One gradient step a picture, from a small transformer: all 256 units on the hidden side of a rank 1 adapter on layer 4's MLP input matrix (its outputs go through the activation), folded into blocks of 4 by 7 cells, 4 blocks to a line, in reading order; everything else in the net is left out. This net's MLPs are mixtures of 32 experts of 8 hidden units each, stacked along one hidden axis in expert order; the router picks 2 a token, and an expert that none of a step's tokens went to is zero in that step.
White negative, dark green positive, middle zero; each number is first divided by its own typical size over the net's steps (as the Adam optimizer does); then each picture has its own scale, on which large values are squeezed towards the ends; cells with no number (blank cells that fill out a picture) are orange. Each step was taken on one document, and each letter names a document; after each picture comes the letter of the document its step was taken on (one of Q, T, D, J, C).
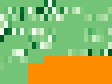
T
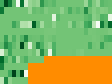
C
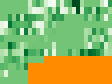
T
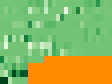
C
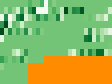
T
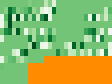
T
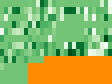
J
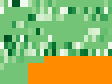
J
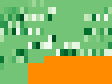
J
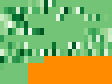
J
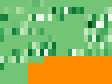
J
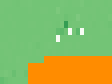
C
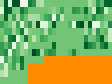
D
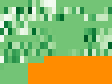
T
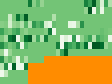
D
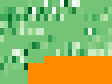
T
